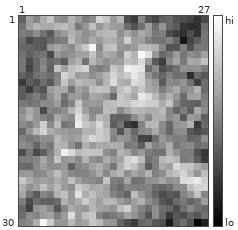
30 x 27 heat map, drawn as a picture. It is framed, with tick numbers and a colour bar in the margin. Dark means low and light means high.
Histogram: bell-shaped. Grain: blotchy. Slope: none. Ninth with the highest average: top middle. Odd rows or columns: none.
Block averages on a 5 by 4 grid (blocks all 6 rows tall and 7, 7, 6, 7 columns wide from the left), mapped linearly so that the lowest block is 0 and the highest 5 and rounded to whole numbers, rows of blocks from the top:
2 4 3 0 / 1 4 5 2 / 3 4 3 2 / 3 3 3 3 / 3 4 2 1
